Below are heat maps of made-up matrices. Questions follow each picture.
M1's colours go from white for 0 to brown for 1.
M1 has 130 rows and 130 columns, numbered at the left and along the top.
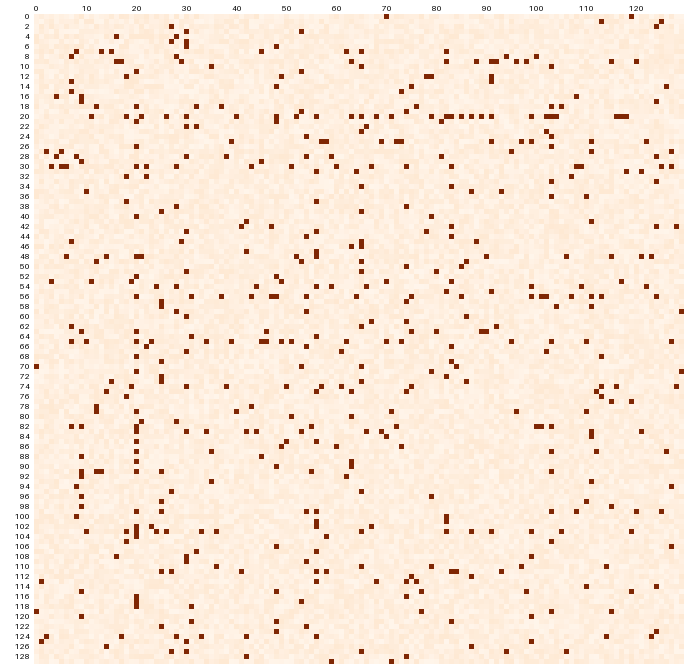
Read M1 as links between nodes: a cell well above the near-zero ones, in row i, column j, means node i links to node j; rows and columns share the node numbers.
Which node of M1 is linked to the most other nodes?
node 20
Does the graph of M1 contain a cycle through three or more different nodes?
yes
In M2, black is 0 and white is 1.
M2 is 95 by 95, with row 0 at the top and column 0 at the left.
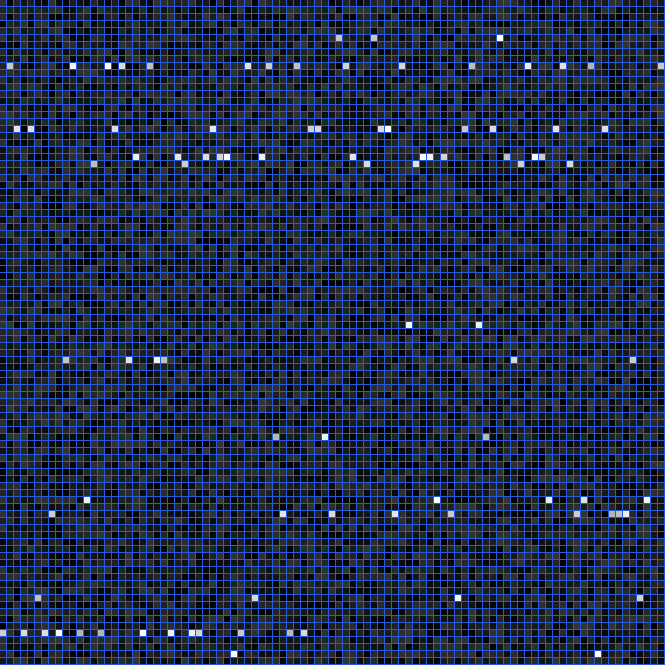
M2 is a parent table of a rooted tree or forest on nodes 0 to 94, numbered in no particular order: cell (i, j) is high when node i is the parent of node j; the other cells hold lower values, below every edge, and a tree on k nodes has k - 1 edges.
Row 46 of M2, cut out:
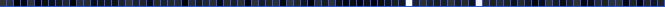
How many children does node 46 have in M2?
2
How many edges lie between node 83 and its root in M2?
4
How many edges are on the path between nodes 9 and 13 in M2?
3
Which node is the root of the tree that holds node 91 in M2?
93
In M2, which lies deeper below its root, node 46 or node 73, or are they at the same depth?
node 46
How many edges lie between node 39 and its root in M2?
5
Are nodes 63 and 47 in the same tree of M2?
yes
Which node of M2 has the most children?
9
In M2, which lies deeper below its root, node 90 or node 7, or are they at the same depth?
node 7
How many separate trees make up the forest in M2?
2
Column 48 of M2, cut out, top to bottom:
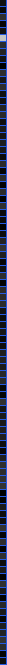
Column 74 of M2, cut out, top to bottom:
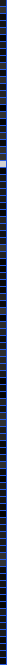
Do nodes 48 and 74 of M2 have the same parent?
no
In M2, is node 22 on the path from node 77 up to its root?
yes
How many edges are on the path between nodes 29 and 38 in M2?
4
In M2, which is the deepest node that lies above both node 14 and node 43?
90
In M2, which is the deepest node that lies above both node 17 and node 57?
9
